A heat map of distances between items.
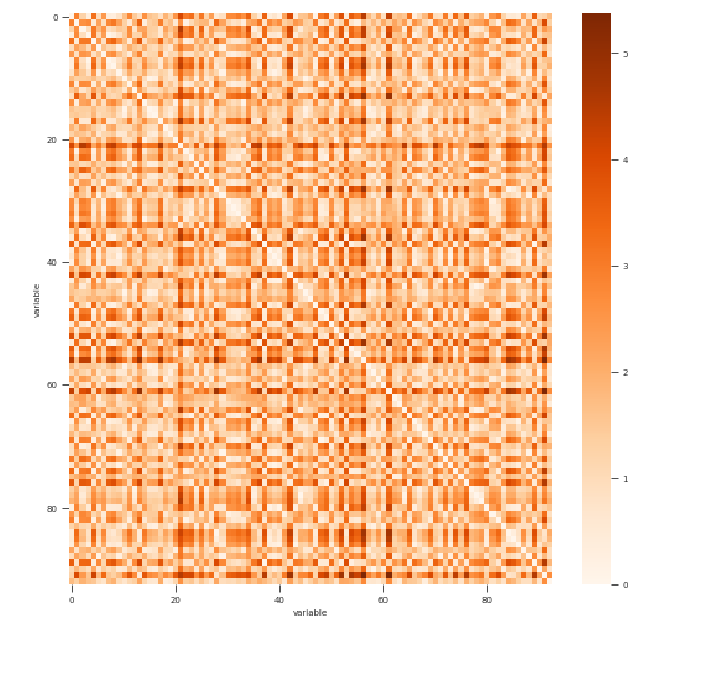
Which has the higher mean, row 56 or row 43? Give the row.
56
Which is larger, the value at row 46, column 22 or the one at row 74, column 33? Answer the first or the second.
the first
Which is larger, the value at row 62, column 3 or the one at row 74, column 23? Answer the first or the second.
the first
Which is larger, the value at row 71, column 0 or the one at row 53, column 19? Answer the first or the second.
the second
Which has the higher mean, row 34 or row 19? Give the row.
34
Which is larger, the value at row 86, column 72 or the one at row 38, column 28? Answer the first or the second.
the first
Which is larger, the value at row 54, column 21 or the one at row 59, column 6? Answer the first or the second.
the first
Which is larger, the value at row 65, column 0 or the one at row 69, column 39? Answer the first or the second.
the first
